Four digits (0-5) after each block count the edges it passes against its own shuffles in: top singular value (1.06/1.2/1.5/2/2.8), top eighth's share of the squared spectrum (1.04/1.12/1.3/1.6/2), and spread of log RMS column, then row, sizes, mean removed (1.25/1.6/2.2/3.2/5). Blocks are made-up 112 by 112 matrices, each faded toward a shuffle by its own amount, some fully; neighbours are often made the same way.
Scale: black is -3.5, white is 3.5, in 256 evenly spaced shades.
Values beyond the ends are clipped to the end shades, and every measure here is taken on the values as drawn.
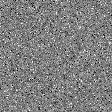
2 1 0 0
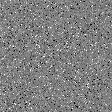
0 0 0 0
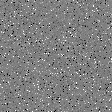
0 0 0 0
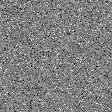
0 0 0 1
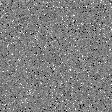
0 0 0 0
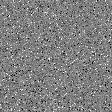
0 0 0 0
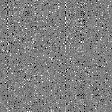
4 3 2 1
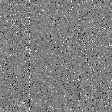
4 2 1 0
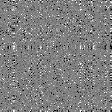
5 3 3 2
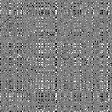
5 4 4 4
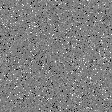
2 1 0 0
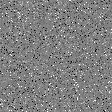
2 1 0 0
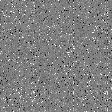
4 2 1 0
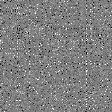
4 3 2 1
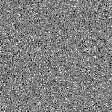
3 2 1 1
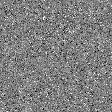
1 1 0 0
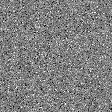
0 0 0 0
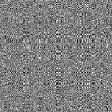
5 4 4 3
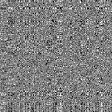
5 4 3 3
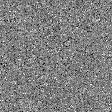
3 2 0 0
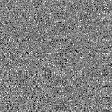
4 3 2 2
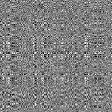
5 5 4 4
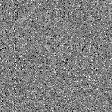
4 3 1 1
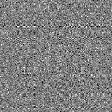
4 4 2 2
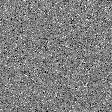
1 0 0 0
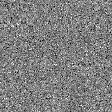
3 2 1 0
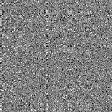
4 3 2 2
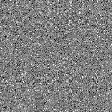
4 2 1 1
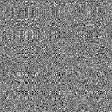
5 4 3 3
